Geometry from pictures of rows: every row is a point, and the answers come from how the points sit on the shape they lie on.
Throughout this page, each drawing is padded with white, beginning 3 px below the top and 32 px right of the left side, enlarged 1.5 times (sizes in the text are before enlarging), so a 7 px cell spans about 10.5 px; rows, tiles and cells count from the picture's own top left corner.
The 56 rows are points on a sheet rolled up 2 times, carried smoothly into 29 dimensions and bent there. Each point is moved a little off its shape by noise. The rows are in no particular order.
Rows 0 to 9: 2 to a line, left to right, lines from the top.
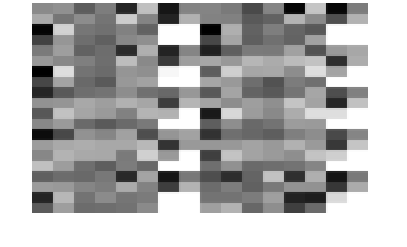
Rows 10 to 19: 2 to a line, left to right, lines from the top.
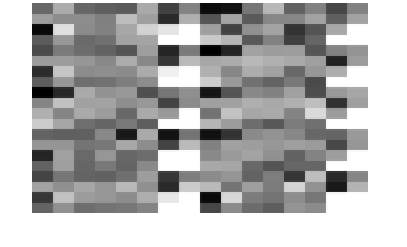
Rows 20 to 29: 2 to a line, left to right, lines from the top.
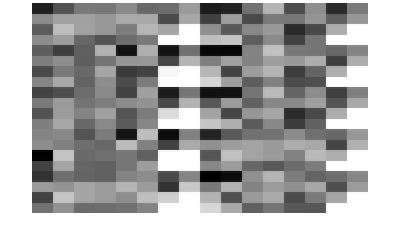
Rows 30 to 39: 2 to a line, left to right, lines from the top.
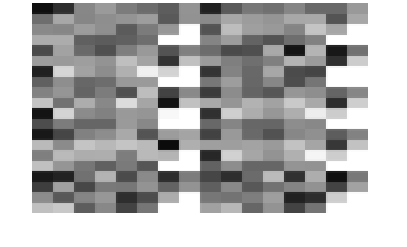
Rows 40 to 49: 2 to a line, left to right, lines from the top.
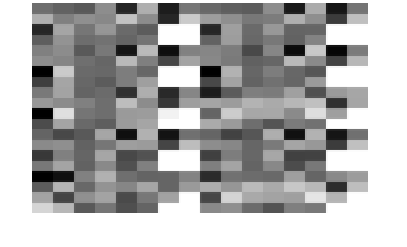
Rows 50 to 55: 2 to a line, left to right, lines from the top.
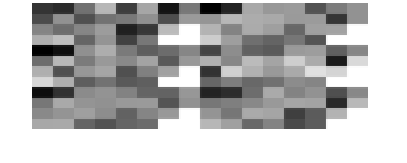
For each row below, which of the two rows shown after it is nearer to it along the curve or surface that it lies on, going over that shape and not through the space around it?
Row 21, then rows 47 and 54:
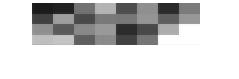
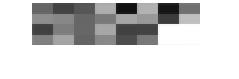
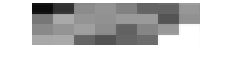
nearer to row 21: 47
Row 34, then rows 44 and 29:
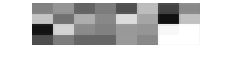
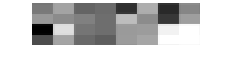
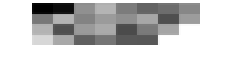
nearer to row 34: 44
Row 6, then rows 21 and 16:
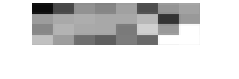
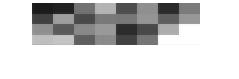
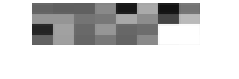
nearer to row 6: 21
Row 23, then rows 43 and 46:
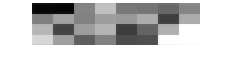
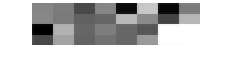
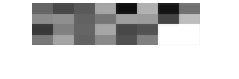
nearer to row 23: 46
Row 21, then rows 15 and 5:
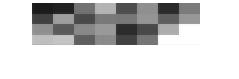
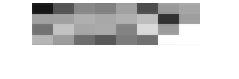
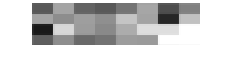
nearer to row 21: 15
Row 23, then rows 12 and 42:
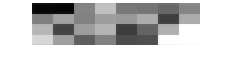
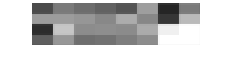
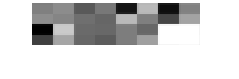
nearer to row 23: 12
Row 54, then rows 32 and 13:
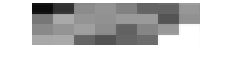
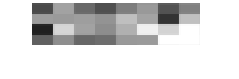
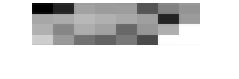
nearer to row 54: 13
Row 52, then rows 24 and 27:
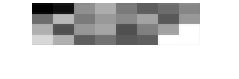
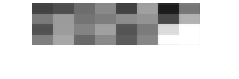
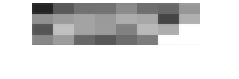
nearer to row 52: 27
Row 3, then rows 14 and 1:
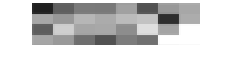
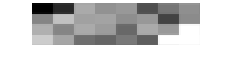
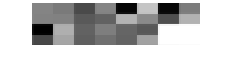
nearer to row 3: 14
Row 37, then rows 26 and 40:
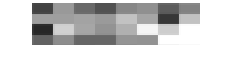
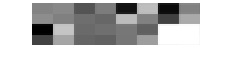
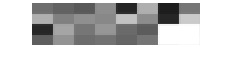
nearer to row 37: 26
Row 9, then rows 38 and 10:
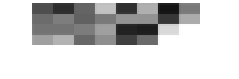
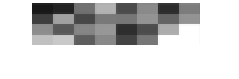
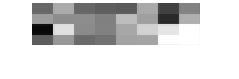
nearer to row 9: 38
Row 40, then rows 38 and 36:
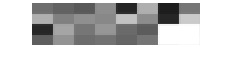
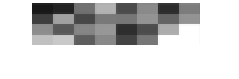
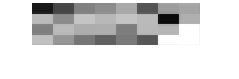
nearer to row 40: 38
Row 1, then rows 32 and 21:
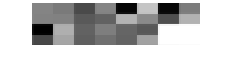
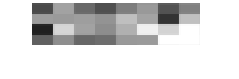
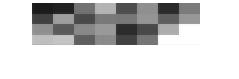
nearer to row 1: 32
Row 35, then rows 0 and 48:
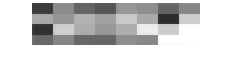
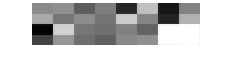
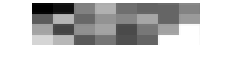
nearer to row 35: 0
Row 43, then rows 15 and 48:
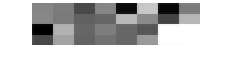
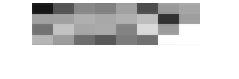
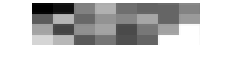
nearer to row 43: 15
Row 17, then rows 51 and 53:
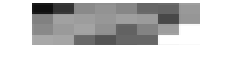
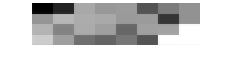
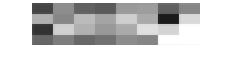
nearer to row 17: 51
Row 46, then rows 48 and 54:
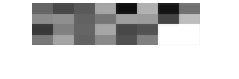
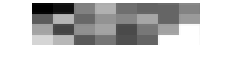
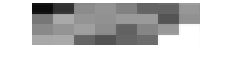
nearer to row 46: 48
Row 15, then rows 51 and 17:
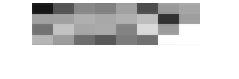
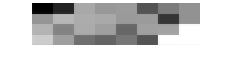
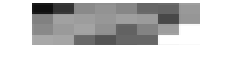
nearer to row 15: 51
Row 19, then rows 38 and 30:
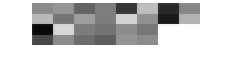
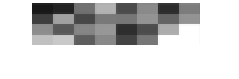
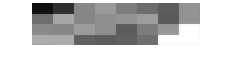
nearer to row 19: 38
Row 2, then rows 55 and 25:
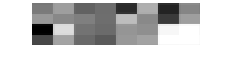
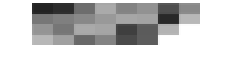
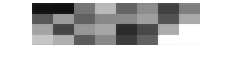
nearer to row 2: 25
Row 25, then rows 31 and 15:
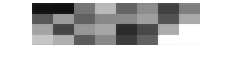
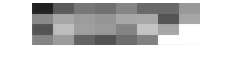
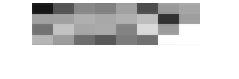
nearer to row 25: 15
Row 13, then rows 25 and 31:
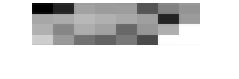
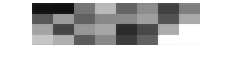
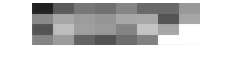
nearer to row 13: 25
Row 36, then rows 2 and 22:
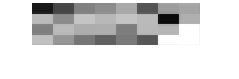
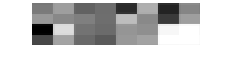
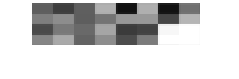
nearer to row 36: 2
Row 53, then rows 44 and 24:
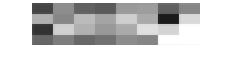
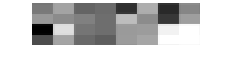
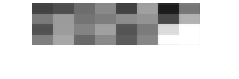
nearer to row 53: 44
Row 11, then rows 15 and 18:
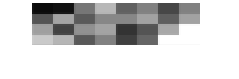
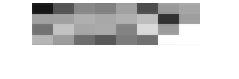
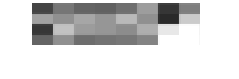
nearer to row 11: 15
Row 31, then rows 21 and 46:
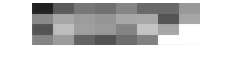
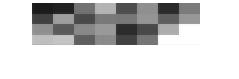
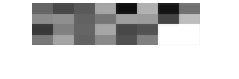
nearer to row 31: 46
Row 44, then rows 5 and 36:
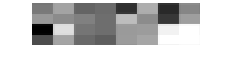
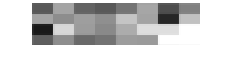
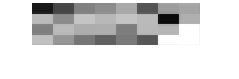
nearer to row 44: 5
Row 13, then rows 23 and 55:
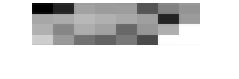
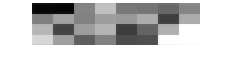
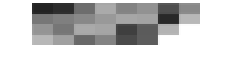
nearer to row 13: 23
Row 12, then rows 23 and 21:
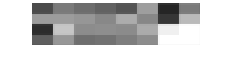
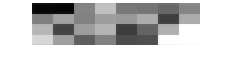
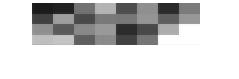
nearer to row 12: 21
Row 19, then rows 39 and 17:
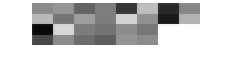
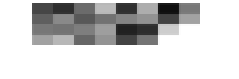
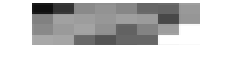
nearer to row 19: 39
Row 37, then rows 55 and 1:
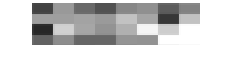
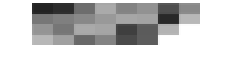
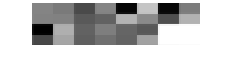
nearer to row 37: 1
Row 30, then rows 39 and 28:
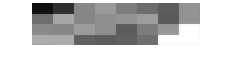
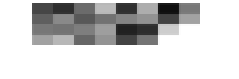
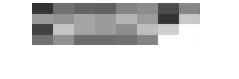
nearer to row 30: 28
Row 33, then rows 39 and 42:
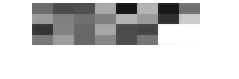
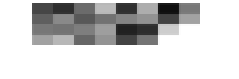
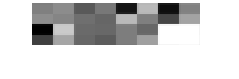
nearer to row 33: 39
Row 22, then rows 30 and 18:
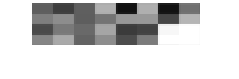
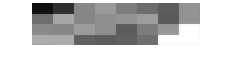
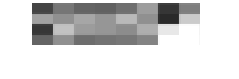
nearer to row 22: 18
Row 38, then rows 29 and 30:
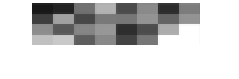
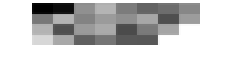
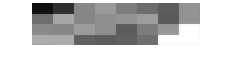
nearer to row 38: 29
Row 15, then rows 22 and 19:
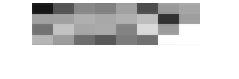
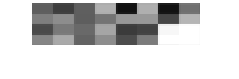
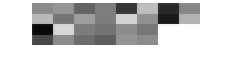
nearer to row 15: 19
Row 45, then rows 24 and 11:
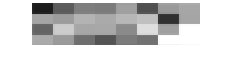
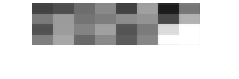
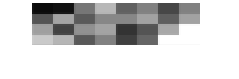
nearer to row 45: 11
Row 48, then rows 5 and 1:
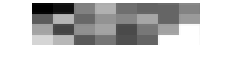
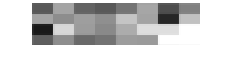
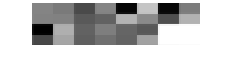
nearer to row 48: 5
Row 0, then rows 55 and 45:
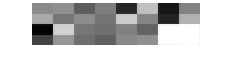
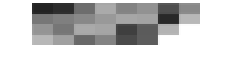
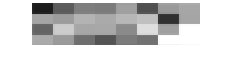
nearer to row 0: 45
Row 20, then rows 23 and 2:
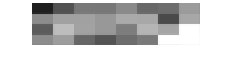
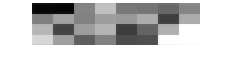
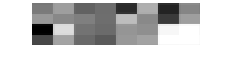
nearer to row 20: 23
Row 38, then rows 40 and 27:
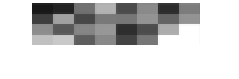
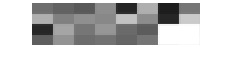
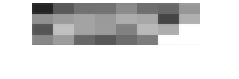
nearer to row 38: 40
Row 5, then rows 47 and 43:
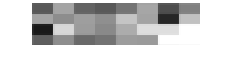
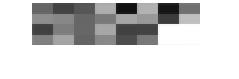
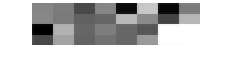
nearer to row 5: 43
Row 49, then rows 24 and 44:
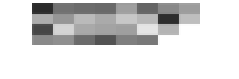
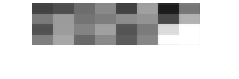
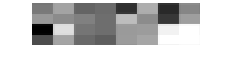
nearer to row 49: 44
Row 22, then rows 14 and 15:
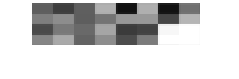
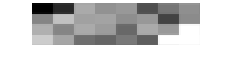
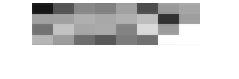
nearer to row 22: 14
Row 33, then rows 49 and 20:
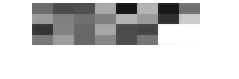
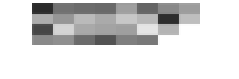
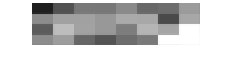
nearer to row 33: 20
